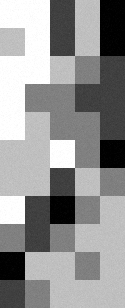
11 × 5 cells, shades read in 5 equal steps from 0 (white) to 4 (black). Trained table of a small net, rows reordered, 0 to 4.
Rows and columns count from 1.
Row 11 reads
3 2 1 1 1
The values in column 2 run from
0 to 3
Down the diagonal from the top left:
0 0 1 3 3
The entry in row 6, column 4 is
2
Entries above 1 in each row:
2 2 2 4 3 2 2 3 3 2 2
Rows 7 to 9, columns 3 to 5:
3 1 2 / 4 2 1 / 2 1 1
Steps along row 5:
up up same up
